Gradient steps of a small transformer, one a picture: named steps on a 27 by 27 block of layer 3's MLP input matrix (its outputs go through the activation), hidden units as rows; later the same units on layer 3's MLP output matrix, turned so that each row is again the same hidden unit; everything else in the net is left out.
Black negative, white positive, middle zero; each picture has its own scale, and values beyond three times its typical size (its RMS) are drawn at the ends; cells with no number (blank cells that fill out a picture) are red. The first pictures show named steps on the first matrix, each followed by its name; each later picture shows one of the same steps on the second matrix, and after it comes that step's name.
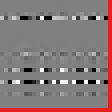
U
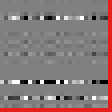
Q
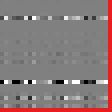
Q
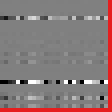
Q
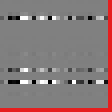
U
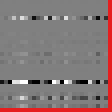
Q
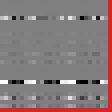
Q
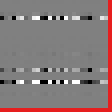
U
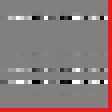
U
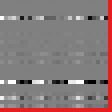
Q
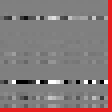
Q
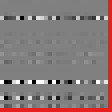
Q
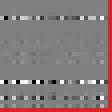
Q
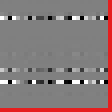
U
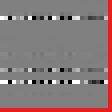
U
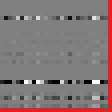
Q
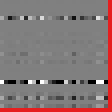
Q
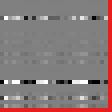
Q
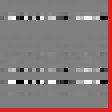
U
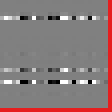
U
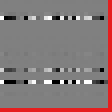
U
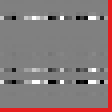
U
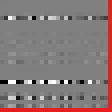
Q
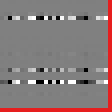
U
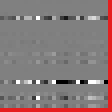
Q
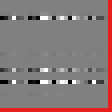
U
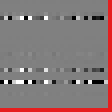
U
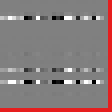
U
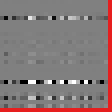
Q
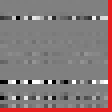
Q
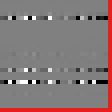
U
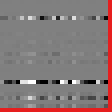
Q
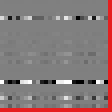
Q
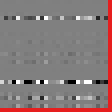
Q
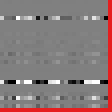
Q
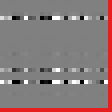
U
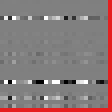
Q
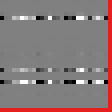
U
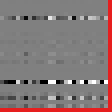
Q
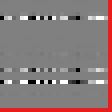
U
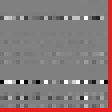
Q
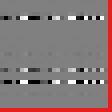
U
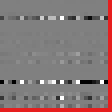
Q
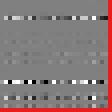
Q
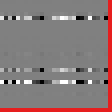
U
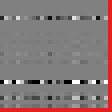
Q
